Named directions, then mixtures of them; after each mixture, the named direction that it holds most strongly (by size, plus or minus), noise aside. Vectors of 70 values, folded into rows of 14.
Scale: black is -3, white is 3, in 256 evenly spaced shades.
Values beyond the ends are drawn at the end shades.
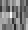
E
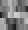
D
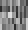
E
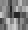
D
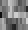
D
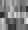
D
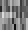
E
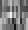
E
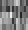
E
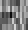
E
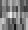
E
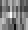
E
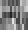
E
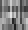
E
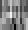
E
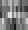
D
